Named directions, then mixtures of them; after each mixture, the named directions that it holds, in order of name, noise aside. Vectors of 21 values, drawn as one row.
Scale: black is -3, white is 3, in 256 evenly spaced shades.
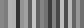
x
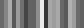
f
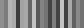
x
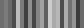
f, x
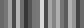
f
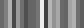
f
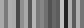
x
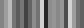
f, x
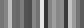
f, x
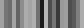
f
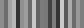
x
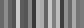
f, x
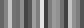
f, x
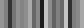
f, x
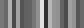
f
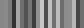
f, x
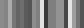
f, x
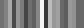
f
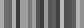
f, x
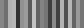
x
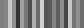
f, x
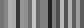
x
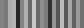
x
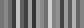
f, x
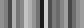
f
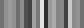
f, x
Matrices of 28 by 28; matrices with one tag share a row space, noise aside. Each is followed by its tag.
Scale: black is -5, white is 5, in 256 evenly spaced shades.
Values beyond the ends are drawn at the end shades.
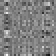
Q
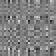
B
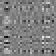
Q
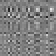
B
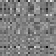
B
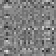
Q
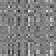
B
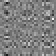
Q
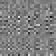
B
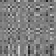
B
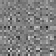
B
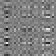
Q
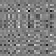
B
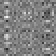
Q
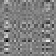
Q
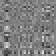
Q
